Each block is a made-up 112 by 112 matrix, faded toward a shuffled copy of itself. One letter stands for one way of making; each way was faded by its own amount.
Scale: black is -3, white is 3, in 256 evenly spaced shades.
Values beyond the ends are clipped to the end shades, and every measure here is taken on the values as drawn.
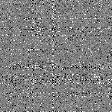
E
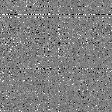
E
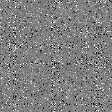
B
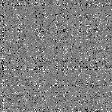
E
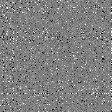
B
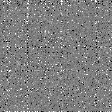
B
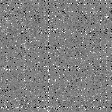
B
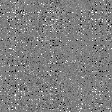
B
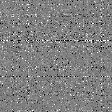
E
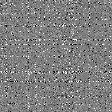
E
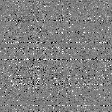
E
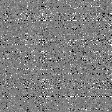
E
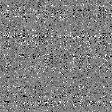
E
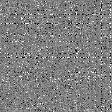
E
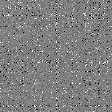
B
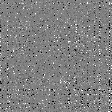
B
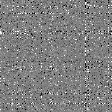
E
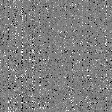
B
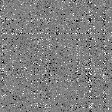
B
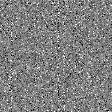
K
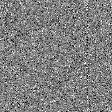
K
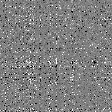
B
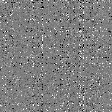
B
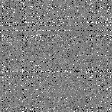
E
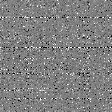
E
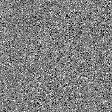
K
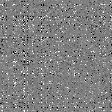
B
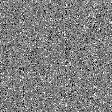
K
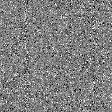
K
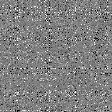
E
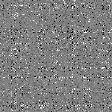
B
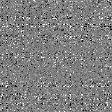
E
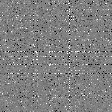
E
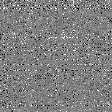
E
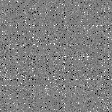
B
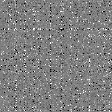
B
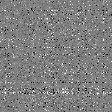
B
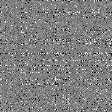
E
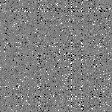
B
